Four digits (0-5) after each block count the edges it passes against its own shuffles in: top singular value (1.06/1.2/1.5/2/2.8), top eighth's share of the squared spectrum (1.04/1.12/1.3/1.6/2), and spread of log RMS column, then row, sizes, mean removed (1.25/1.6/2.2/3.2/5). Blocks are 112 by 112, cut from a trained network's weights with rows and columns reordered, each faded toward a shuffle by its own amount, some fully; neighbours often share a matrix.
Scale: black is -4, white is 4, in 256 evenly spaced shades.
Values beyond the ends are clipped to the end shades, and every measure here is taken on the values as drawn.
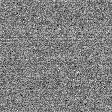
2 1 0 0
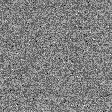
1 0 0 0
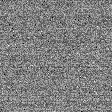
2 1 0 0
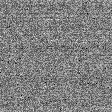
2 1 0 0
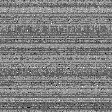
5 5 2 3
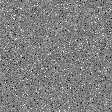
0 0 0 0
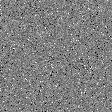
0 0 0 0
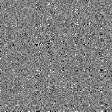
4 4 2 2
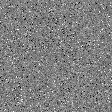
0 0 0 0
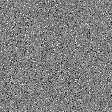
2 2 1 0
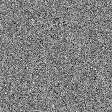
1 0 0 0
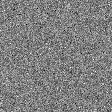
0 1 0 0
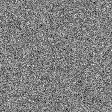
2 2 0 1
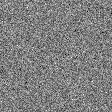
0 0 0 0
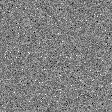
0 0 0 0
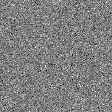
2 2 0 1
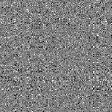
4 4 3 3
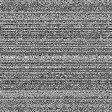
5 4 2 3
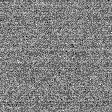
3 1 0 0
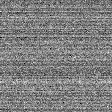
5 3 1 2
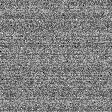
3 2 0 0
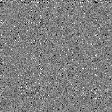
3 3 2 2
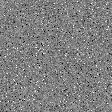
2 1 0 0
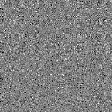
4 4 2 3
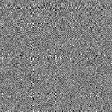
4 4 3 3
